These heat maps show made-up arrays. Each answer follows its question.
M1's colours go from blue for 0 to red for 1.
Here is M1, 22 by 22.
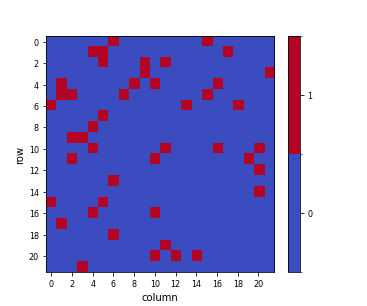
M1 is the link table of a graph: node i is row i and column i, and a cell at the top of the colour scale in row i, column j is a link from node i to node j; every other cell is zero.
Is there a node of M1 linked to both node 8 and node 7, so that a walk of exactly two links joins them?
no
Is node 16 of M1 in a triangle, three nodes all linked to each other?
yes
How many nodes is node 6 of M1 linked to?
3
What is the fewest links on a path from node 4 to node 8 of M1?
1
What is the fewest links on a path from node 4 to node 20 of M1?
2
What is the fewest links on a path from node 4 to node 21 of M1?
6
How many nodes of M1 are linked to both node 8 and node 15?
0
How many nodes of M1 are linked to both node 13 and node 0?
1
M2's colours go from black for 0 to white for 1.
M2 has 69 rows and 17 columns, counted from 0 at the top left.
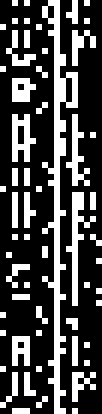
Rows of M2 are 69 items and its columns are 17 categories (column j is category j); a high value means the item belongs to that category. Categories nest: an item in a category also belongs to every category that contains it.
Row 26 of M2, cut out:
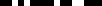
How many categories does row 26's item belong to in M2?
5
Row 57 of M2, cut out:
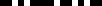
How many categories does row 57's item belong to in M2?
5
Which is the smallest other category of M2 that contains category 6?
9
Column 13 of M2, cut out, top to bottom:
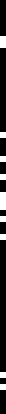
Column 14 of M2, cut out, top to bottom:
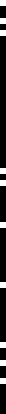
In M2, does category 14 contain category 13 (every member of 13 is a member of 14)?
no
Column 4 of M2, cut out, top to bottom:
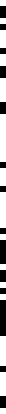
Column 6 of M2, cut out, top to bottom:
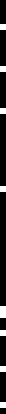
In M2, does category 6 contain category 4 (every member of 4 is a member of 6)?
no
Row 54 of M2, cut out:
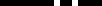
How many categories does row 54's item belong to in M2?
2
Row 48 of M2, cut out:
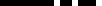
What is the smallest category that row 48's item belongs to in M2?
16
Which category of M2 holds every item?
9
